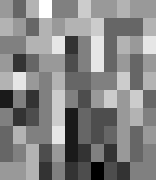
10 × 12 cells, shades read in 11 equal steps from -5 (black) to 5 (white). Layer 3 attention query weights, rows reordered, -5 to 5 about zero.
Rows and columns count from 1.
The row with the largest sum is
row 1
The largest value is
5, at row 1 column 4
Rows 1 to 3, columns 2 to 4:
-1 2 5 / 1 -1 2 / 0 2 2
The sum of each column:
1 1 2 5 19 -19 -5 4 -7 8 2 10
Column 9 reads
1 -1 -1 -1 0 3 -2 -1 -3 -2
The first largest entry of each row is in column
4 8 5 8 2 5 5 5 3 3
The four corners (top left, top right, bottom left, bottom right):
1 1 1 0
